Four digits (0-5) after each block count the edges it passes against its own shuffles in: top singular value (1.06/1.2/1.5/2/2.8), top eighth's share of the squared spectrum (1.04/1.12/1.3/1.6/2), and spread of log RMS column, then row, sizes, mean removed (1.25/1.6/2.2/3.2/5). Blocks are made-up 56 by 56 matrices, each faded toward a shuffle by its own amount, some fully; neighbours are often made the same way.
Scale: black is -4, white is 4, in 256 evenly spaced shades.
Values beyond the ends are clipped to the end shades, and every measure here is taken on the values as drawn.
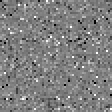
2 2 0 0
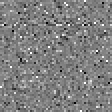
3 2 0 1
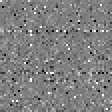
3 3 0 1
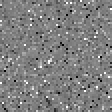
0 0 0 0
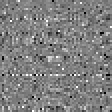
4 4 1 2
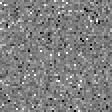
0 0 0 0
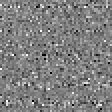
1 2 0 2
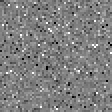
0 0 0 0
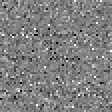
1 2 0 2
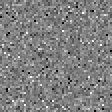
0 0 0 0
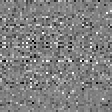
4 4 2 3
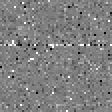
3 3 0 1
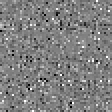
3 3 1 1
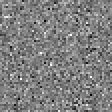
2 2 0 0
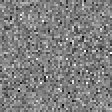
1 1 0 0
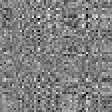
4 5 3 3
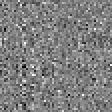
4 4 2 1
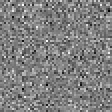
4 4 2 2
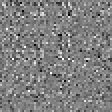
4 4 2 2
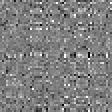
4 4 2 3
